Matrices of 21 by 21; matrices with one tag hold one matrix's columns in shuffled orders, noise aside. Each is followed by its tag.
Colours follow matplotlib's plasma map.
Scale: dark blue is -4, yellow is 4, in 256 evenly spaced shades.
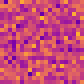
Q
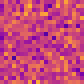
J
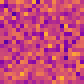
Q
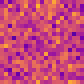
J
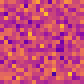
Q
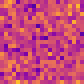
J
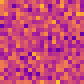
J
